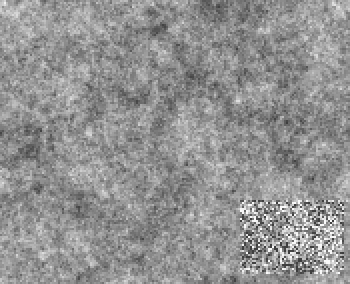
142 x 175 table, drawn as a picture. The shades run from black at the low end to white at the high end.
Odd patch: rougher, in the bottom right. Average level on the scale: 60%. Stripes: none. Roughest part: bottom right. Odd rows or columns: none.
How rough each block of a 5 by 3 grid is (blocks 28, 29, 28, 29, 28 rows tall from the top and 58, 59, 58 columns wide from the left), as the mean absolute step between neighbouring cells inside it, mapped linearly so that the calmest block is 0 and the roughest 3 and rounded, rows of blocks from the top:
000 | 000 | 000 | 002 | 003
